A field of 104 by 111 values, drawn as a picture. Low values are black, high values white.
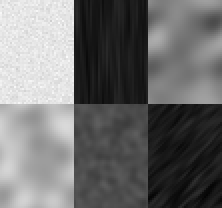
The table splits into 2 rows of 3 panels. Panel 1,1: very high, fine-grained, faint in contrast. Panel 1,2: very low, streaked downward, faint in contrast. Panel 1,3: middling, smooth. Panel 2,1: high, smooth. Panel 2,2: low, blotchy, faint in contrast. Panel 2,3: very low, slanting up to the right, faint in contrast.
